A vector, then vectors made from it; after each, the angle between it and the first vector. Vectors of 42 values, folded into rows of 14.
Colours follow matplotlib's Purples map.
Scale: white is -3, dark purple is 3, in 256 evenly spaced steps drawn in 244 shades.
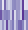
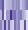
partly opposed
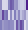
orthogonal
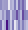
partly aligned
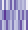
partly aligned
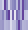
partly aligned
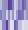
orthogonal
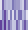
partly opposed
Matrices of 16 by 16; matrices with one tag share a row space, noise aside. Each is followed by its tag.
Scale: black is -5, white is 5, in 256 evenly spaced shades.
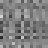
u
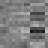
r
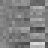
r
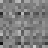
u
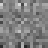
u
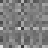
u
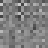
u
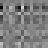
u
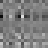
u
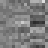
r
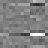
r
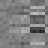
r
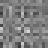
u
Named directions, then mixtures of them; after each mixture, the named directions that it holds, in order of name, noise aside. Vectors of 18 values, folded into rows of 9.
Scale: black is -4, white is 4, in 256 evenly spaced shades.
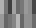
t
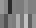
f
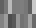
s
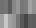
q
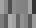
s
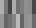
t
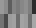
q, s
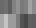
q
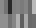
f, q, s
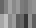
f, q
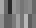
f, t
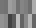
s, t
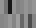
f, q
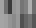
q, t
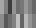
f, s, t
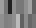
f, q, t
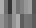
q, t
